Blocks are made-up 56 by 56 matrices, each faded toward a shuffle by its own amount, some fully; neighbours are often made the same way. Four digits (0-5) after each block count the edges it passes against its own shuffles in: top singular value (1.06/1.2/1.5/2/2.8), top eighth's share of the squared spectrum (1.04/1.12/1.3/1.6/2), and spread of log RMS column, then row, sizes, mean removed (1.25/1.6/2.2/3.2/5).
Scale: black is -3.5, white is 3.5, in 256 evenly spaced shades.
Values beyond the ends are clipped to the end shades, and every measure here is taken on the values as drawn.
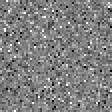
0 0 0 0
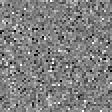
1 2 0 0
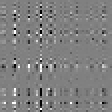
5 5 3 3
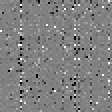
4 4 2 1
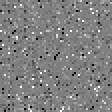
2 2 0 0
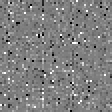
3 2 1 1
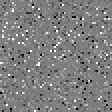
0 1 0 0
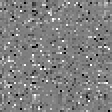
3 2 1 0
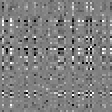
5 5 3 3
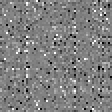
4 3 2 1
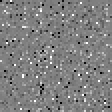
1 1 0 0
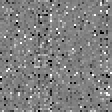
3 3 1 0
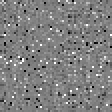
2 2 0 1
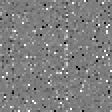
2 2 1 0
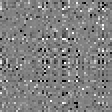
4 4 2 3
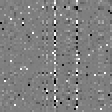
4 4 2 1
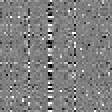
5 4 3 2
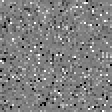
2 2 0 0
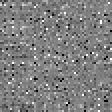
3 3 1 1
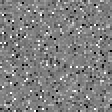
0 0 0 0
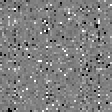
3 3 1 1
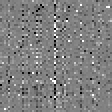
4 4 2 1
